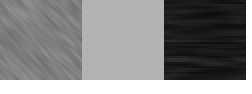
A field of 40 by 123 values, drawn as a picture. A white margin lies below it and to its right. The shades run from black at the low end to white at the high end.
The table splits into one row of 3 panels. Panel 1,1: middling, slanting down to the right, faint in contrast. Panel 1,2: high, flat. Panel 1,3: very low, streaked across, faint in contrast.
